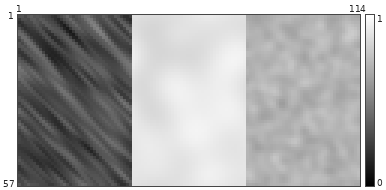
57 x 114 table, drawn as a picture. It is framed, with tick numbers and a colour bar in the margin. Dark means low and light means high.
The table splits into one row of 3 panels. Panel 1,1: low, slanting down to the right. Panel 1,2: very high, smooth, faint in contrast. Panel 1,3: high, blotchy, faint in contrast.
